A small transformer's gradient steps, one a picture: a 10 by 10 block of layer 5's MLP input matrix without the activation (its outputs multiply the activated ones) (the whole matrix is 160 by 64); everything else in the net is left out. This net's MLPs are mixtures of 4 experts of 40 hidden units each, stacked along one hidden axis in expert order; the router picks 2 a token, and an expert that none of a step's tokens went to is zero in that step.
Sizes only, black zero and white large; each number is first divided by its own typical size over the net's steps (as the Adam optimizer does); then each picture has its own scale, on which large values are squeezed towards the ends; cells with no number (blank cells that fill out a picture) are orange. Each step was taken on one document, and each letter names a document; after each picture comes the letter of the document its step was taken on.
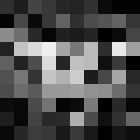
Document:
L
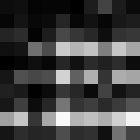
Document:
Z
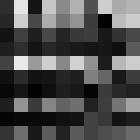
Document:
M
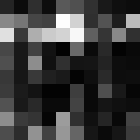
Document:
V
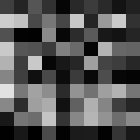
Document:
L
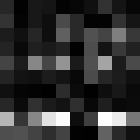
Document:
Z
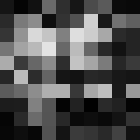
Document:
L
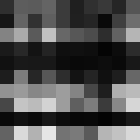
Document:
M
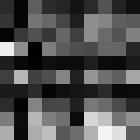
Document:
Z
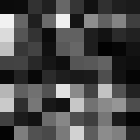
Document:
V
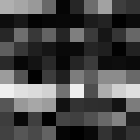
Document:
M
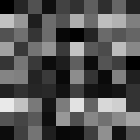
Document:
M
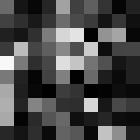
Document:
V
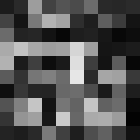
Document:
L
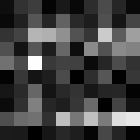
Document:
Z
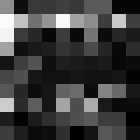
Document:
V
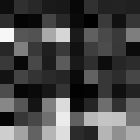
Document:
Z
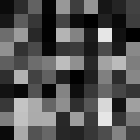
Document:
Z
